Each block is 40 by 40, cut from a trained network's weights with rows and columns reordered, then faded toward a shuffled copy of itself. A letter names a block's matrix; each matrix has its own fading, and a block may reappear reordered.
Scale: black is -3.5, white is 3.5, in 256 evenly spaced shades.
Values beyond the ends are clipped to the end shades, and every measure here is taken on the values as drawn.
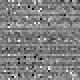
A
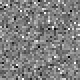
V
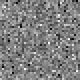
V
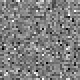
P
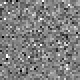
V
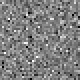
V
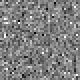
V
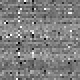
A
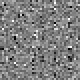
P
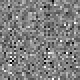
P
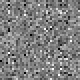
P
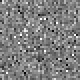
V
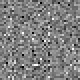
P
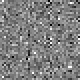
P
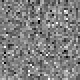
P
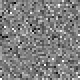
V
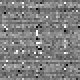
A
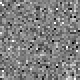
V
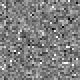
V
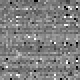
A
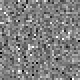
V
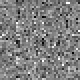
P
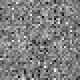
P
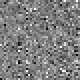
P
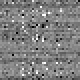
A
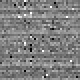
A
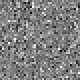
V
